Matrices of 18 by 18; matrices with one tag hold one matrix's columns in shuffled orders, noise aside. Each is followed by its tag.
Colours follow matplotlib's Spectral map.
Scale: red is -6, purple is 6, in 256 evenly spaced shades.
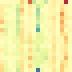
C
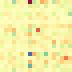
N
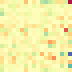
N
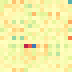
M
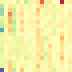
C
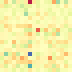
N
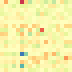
N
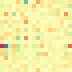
M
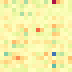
N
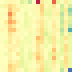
C
